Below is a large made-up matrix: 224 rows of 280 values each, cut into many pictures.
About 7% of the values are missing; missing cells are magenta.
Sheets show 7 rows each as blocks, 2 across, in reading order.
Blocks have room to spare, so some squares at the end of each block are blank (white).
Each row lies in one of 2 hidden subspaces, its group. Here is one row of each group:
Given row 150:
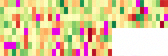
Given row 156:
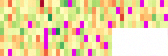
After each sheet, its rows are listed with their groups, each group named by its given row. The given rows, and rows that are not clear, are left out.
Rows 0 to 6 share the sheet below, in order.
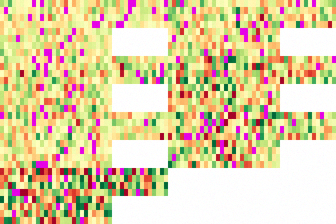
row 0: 156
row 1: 150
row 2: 150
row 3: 156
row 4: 150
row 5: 156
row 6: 156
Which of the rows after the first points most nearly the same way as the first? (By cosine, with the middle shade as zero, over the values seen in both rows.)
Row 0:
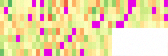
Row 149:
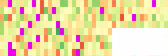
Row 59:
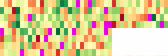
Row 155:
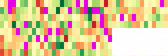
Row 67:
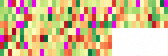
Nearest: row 67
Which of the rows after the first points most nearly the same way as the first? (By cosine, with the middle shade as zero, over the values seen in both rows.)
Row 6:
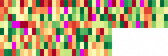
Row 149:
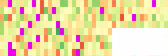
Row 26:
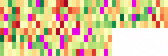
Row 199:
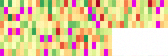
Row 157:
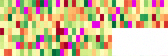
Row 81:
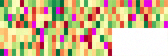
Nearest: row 149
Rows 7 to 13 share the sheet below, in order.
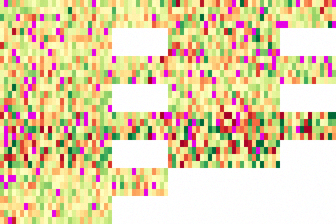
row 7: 150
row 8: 150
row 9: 150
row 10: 156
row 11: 150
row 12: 150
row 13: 150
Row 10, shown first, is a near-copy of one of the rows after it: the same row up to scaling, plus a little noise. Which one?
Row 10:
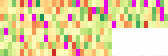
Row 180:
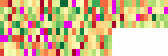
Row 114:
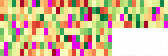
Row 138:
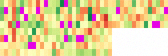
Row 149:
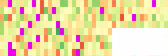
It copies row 114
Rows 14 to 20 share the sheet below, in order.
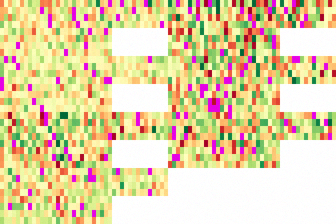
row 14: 156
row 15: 156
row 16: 150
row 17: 156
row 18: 156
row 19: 150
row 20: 156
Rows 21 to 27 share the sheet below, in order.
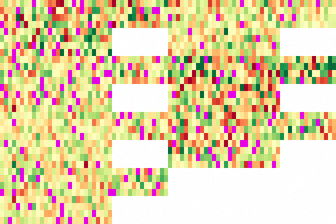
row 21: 150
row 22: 156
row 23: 150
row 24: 150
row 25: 150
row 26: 156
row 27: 150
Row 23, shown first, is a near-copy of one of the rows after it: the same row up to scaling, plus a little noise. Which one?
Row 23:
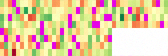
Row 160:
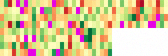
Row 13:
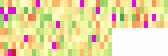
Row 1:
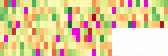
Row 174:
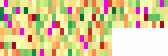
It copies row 13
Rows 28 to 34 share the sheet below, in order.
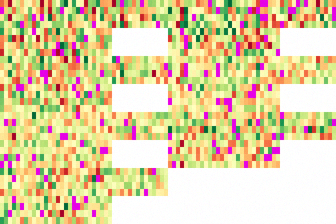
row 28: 156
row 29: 156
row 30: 156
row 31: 156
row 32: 150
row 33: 150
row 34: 156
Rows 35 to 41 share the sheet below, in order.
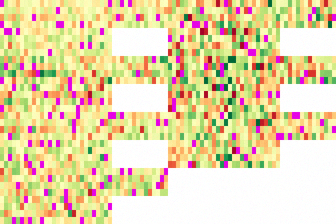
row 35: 150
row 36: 150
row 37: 150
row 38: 156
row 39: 150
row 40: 156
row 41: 150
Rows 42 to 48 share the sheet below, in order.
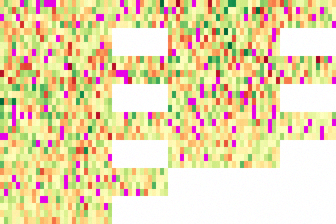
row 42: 150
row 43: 156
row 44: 150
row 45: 156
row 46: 156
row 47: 156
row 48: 156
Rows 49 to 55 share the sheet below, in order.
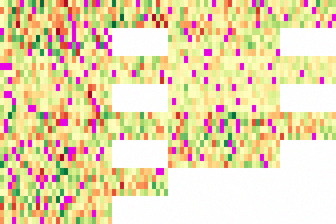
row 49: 156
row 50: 156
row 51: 150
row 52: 150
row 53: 156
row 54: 156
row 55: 156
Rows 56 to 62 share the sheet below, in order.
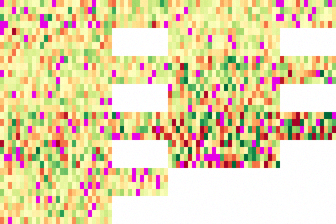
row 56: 150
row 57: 150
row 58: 156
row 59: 156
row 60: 156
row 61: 150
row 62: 156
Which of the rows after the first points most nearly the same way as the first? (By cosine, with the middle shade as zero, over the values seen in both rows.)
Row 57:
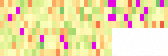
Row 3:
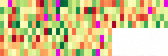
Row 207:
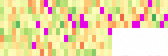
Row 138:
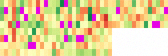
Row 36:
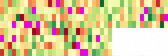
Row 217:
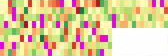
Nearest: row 217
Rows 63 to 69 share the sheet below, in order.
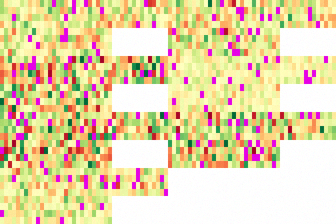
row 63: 156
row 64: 156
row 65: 150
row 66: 156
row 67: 150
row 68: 156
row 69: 150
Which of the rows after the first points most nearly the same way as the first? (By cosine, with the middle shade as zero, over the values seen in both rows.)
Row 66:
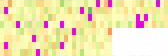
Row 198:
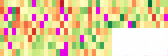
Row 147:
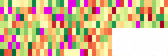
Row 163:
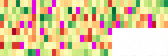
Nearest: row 147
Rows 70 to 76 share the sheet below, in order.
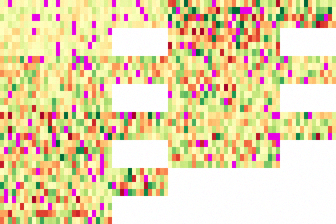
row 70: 150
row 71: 150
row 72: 150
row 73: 156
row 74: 156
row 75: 150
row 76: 150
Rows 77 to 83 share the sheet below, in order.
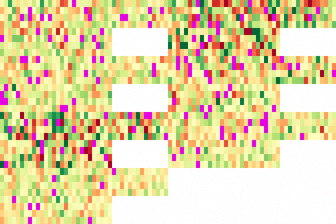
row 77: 156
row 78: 150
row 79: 150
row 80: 156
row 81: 150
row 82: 156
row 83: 156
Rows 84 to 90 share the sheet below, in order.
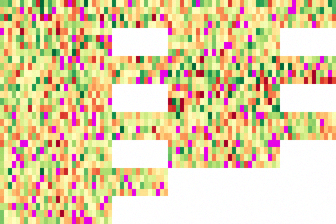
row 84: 156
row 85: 150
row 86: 150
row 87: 150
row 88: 156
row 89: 156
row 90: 156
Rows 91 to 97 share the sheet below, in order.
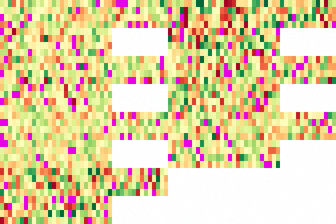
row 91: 150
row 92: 156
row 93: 150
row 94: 150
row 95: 150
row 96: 150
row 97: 156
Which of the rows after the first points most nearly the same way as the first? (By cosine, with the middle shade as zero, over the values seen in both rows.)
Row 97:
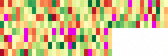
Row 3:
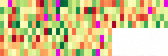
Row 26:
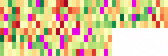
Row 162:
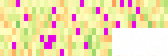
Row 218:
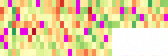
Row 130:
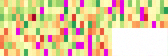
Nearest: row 218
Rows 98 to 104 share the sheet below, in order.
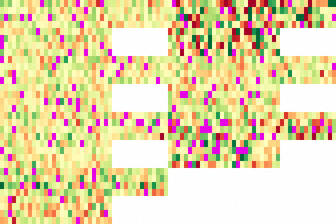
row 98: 156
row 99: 150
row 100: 156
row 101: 156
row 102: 150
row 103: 150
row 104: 150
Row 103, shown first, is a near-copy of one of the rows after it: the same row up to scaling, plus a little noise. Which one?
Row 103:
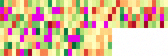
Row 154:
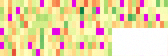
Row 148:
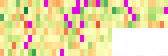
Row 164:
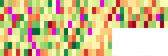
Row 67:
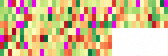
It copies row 164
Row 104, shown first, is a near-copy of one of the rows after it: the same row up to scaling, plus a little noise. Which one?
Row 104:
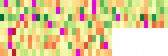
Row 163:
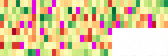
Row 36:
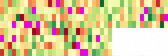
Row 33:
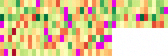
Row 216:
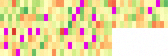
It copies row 33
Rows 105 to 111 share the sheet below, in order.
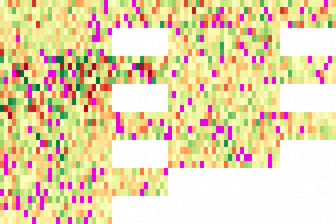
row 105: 150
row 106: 150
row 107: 150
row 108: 156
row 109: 156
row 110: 156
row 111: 156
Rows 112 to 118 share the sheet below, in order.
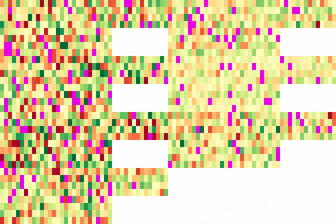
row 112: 156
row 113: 150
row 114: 156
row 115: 150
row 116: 150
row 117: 150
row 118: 150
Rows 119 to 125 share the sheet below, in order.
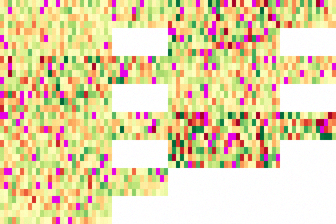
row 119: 150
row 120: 156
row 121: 156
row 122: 156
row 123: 156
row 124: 150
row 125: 156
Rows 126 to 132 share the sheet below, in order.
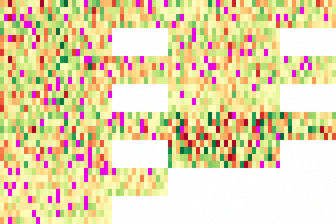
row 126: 156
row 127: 156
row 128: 156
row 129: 156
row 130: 150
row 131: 156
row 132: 156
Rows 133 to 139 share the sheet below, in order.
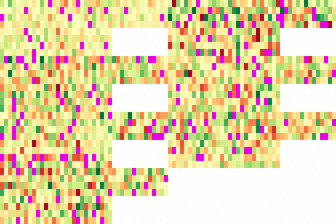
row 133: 156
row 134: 150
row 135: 156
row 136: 150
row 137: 150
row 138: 156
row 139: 156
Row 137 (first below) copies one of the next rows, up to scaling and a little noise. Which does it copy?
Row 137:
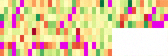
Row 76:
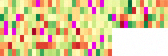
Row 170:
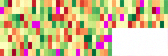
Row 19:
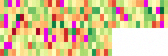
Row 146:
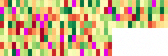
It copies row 76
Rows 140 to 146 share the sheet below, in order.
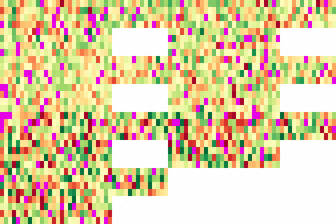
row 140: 156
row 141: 156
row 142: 156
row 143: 150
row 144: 156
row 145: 156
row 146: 150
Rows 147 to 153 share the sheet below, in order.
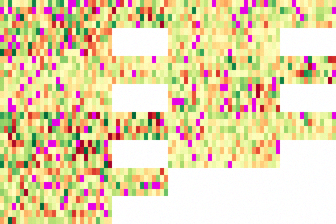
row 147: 150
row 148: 150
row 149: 156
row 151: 156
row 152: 150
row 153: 150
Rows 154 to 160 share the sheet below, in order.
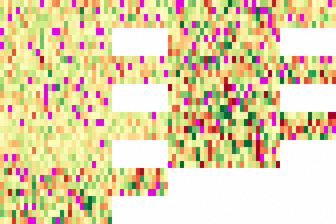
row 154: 150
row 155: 156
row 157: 156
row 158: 150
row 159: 150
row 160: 150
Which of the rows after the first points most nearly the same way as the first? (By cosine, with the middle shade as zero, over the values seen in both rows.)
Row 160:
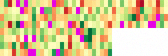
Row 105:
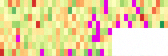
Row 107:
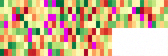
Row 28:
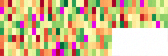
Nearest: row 105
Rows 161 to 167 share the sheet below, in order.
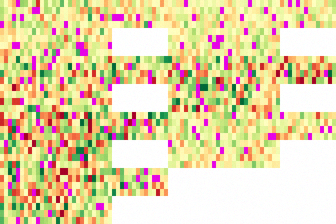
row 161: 156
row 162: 150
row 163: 150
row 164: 150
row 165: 156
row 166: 156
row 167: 156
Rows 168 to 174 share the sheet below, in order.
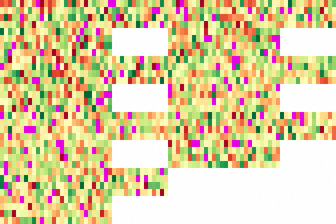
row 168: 156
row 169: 150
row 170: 150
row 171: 150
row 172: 156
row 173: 156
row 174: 150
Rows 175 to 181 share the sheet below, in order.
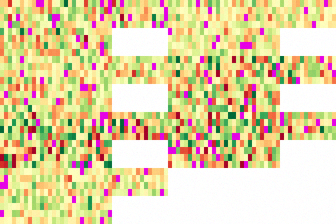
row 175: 156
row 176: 156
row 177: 150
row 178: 156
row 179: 150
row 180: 156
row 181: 150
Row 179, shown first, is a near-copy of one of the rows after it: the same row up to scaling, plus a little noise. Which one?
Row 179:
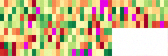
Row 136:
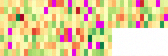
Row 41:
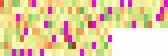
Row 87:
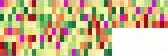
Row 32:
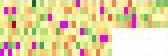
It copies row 87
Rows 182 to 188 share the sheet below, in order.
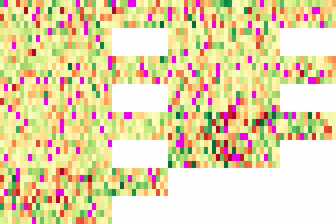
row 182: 150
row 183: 150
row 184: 150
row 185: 150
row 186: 150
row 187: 156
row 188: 156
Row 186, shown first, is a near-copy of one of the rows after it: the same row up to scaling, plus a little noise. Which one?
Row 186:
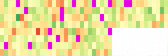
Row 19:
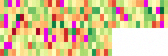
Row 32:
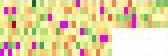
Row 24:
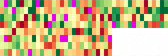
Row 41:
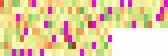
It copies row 19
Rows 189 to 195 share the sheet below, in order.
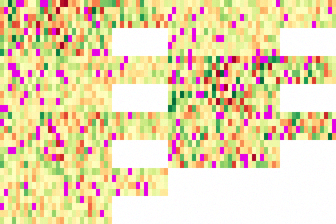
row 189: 156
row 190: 150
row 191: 156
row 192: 156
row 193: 156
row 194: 150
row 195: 150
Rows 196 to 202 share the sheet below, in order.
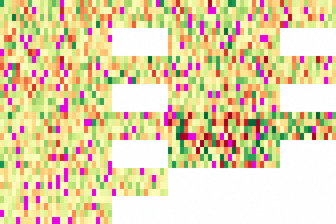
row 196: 150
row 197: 156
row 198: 156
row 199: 156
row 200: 156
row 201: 156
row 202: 156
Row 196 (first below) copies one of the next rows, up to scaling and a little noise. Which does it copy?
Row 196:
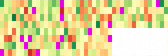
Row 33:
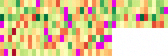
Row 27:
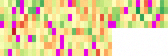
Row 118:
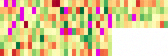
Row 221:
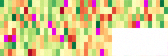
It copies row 221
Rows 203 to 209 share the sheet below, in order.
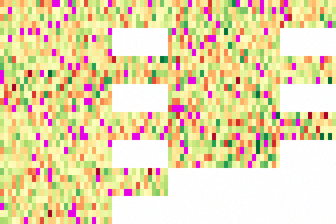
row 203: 156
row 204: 156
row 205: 150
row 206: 150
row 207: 156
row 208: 150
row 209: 156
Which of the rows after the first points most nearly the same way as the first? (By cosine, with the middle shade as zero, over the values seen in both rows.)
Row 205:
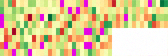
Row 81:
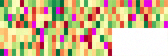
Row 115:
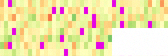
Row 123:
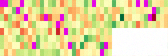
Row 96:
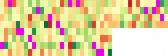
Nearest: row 96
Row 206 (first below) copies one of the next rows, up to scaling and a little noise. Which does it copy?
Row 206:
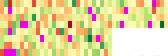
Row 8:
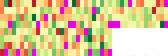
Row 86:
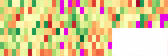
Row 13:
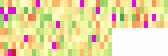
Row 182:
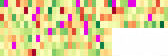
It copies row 8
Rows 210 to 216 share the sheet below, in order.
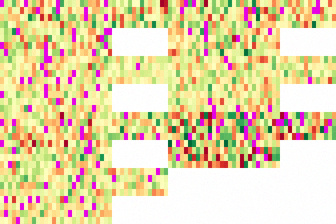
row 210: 150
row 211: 156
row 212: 156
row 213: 150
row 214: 156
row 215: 156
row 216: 150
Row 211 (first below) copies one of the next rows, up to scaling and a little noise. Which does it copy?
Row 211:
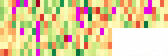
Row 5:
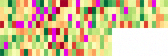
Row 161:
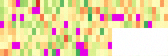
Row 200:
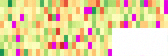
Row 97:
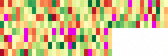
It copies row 161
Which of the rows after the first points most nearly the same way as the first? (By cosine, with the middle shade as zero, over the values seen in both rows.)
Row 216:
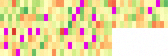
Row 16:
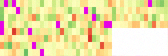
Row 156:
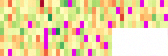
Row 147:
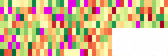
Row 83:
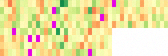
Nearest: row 16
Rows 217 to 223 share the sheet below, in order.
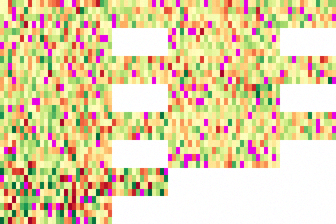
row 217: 150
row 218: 156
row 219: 156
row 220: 150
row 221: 150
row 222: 150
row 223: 150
